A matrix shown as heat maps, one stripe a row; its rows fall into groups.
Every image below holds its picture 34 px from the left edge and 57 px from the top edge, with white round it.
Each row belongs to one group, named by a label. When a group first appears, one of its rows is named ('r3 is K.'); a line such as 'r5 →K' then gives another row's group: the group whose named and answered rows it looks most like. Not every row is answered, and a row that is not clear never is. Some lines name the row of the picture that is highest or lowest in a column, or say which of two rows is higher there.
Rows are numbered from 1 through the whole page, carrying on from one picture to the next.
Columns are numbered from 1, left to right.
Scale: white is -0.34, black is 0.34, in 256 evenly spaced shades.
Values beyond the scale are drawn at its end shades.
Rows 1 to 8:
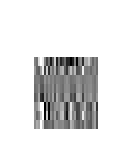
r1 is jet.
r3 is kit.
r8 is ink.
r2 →ink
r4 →kit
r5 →kit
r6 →ink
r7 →ink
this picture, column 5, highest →5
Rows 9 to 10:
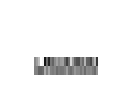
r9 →ink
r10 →kit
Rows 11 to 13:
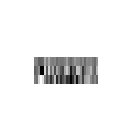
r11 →kit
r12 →kit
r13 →jet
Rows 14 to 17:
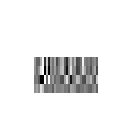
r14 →ink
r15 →ink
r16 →kit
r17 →ink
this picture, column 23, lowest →16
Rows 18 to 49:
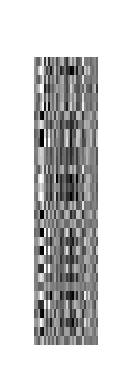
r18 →ink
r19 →jet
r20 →ink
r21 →ink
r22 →ink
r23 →ink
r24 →kit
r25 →jet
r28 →jet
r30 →ink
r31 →jet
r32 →jet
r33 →jet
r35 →kit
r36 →ink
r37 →kit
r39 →kit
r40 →jet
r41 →kit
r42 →jet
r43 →kit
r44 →jet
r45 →kit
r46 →kit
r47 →jet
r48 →kit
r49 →ink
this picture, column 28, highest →21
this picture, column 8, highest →23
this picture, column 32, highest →21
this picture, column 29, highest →21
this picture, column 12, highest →31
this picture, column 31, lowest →21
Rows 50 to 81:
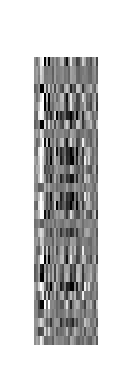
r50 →ink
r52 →ink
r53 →kit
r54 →ink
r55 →ink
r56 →jet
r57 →kit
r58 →ink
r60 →jet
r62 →ink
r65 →jet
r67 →ink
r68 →kit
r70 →ink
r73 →kit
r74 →kit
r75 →jet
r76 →ink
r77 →kit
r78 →kit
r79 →jet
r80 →kit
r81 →ink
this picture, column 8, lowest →77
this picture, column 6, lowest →77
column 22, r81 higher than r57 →Yes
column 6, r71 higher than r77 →Yes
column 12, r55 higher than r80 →No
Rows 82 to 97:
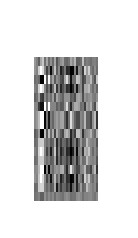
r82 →ink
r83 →jet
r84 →kit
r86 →kit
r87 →kit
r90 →kit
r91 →jet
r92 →jet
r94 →ink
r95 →jet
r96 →jet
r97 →kit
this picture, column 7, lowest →82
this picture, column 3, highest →87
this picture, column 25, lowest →82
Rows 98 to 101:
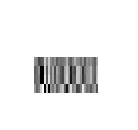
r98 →kit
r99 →kit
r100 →kit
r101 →ink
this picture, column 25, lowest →101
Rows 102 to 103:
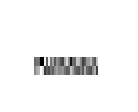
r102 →kit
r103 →ink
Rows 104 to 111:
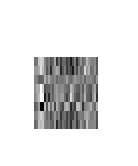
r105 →jet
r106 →kit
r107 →ink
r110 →jet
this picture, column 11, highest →109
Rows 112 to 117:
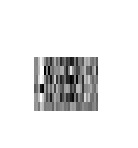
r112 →jet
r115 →kit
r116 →jet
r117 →ink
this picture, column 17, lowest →115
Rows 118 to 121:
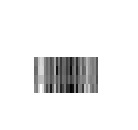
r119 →jet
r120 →jet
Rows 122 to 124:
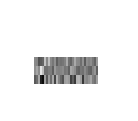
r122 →kit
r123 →ink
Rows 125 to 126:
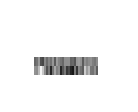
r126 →jet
